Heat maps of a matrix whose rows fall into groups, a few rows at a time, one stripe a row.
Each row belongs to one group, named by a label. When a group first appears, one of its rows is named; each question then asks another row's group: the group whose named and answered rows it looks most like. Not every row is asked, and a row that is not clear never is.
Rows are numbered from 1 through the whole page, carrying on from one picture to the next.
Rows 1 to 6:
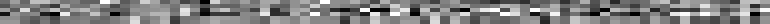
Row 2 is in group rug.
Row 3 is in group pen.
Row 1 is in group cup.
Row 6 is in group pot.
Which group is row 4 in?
rug
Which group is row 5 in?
pot
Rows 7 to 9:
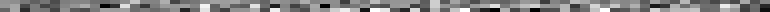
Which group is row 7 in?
pot
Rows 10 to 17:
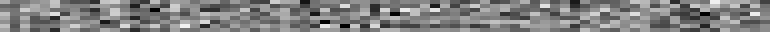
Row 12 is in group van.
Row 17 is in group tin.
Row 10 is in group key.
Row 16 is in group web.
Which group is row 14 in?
tin
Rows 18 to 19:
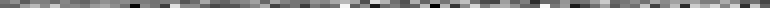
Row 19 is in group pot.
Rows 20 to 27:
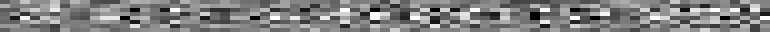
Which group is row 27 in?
rug
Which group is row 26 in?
pot
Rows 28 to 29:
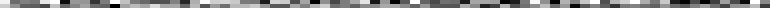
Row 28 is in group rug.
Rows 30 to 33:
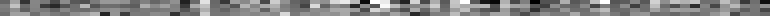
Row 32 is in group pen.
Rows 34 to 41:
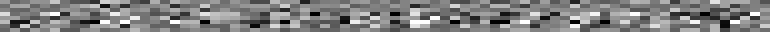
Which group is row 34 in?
key
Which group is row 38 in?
pot
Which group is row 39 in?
key
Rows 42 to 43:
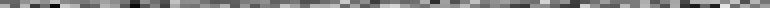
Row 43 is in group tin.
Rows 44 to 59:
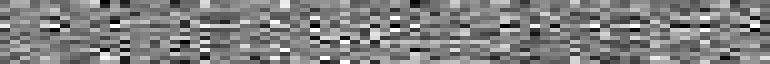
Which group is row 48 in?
rug
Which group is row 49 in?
van
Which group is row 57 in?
key
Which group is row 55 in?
van
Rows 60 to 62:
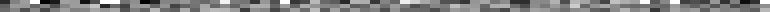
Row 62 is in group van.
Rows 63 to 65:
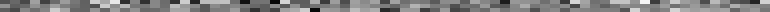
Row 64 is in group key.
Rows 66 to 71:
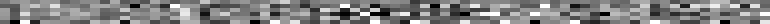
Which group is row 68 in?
web
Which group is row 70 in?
web
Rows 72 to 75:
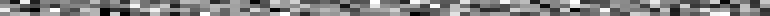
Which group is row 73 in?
pot
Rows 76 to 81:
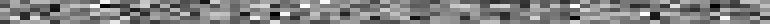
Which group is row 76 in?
cup
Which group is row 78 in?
tin
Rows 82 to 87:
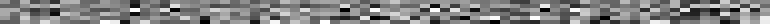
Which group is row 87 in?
cup
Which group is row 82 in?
tin
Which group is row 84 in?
pot
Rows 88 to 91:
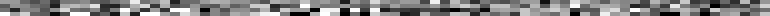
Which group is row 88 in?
pot
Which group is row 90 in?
web
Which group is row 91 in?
web
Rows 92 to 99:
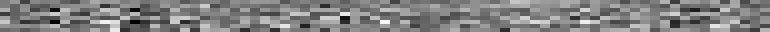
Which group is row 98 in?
key
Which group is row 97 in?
tin
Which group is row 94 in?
tin
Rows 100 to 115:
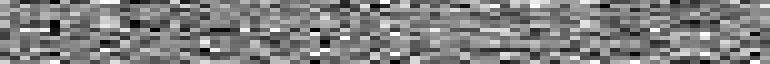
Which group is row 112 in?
cup
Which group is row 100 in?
tin
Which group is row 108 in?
rug
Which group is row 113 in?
rug
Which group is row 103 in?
web
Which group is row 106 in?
tin
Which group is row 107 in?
van
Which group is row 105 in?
tin
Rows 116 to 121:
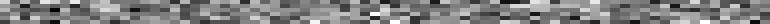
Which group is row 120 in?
cup
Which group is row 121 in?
rug
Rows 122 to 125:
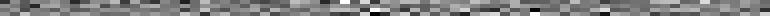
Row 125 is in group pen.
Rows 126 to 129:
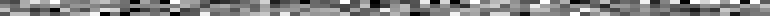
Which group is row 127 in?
pen
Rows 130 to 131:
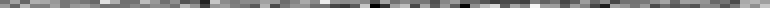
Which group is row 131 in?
pen
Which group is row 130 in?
cup
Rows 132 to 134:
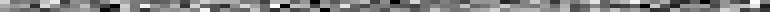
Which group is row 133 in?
van
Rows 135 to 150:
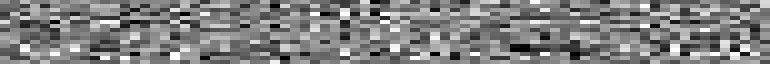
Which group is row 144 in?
pot
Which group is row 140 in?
tin
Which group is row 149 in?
key
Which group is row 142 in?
rug
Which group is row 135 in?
pen
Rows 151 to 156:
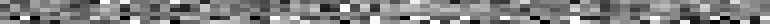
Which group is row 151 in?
key
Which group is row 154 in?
tin
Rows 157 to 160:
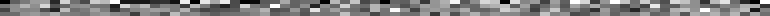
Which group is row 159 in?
rug
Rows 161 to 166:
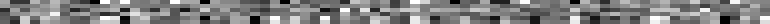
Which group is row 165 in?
cup
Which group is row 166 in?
cup
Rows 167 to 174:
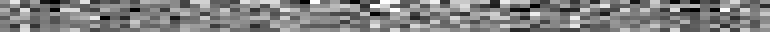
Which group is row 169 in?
tin
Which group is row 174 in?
tin
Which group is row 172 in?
pot
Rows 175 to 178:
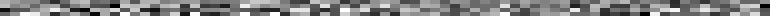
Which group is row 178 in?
van
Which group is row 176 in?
van
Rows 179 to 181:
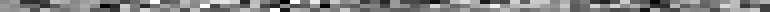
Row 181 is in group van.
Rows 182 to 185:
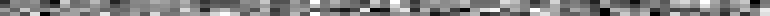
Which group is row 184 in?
pen
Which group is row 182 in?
rug
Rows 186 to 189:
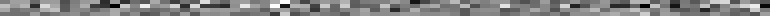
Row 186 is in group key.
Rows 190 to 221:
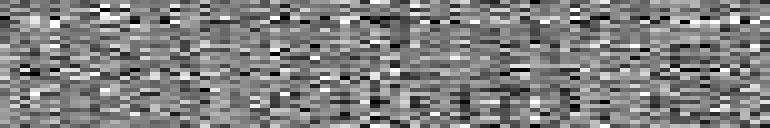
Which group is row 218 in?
pot
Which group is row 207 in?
tin
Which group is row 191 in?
key
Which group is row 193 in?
key
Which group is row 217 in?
key
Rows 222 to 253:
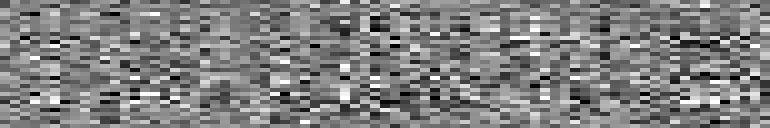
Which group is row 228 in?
pen
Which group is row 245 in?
van
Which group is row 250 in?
pen
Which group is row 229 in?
pen
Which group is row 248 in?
web
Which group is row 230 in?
pot
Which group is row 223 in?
rug
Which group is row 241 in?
pot
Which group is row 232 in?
tin
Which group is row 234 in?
key
